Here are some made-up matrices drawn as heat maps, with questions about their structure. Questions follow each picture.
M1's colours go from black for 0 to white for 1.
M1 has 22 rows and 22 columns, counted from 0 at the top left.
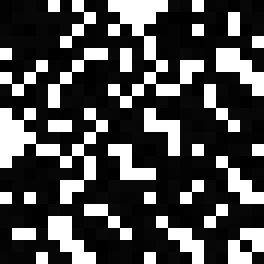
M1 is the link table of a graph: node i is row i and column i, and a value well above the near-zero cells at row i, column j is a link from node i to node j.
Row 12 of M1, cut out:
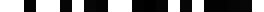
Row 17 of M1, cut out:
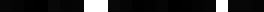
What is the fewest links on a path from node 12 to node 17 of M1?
3
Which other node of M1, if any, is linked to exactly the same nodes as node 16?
node 6
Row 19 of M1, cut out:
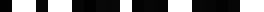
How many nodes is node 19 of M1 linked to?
9
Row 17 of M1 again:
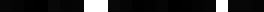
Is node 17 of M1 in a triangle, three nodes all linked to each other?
no
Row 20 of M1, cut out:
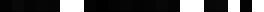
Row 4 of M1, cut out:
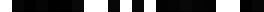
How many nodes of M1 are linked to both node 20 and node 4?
1
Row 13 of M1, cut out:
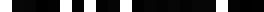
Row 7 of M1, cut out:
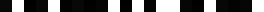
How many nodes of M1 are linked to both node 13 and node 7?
0
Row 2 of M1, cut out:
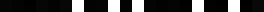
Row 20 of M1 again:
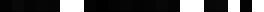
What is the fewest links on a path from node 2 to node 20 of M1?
2
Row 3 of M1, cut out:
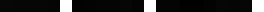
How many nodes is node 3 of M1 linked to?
3
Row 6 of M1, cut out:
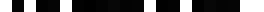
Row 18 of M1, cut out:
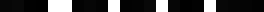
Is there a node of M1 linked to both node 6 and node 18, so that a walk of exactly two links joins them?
yes
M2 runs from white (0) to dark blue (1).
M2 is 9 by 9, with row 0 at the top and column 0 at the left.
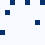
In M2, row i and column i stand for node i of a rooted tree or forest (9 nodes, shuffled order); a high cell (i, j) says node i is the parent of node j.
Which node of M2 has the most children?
0
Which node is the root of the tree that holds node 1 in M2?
6
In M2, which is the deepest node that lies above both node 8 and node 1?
0
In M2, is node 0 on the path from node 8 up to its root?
yes
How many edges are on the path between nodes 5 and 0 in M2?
1
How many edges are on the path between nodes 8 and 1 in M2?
3
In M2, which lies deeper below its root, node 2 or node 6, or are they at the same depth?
node 2
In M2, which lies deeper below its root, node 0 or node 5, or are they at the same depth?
node 5
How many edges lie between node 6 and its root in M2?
0
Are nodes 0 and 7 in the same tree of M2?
no
